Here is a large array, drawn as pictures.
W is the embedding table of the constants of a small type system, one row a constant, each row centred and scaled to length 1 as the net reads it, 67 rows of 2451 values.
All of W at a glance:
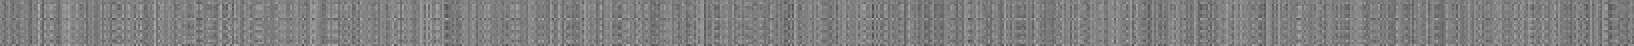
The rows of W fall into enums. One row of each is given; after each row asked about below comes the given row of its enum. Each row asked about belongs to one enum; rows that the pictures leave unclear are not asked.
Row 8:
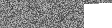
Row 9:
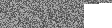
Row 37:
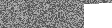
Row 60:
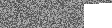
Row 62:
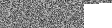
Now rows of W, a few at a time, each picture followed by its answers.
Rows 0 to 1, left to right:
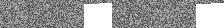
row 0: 37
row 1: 60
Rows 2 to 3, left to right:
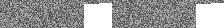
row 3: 60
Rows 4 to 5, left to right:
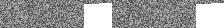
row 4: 37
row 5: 60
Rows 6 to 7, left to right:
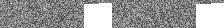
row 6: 8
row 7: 9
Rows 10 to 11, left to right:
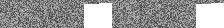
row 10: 9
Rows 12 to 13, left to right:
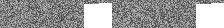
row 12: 8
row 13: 9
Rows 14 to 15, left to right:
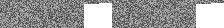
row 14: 9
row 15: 60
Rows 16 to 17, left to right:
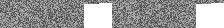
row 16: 9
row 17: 37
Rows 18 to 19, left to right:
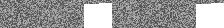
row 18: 60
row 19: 37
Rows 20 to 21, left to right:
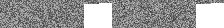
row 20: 9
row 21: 8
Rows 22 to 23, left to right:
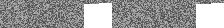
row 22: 37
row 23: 9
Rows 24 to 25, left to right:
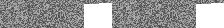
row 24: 37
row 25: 37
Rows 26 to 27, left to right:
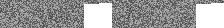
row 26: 9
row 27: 60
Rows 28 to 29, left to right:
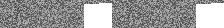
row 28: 60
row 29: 60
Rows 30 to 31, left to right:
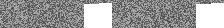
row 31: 9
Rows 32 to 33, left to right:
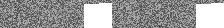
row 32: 60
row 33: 37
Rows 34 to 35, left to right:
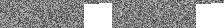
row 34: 9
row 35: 62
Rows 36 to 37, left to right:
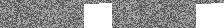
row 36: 60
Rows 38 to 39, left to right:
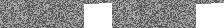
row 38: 37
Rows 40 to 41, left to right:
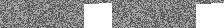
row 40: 37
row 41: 9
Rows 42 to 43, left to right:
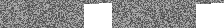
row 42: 37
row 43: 9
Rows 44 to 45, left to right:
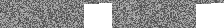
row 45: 37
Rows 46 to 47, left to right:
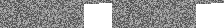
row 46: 60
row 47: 60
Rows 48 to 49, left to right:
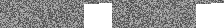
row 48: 9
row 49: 60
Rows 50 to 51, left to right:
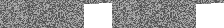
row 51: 37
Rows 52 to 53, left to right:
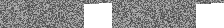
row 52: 37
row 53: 9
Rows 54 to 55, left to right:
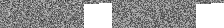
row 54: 62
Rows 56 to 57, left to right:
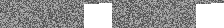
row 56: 9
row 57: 60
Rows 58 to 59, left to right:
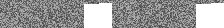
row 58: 9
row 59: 37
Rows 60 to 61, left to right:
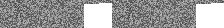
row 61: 60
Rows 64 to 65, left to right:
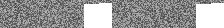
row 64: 60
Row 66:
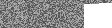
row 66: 37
